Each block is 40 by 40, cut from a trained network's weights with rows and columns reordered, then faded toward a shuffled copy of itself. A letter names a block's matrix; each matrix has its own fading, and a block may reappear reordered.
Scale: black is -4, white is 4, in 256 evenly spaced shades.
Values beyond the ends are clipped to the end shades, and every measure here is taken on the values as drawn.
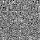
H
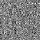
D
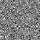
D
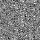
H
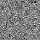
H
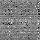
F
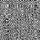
D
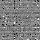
F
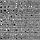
F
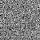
H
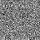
H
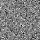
H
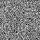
H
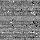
F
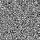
H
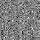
D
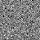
H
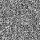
H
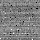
F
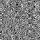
H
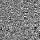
H
